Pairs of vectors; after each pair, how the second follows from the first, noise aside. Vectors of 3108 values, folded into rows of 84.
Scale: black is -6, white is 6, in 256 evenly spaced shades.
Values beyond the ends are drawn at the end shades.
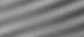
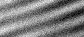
scaled up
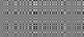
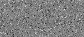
shuffled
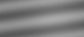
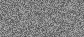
shuffled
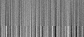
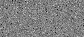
shuffled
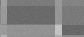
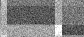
scaled up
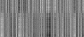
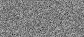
shuffled
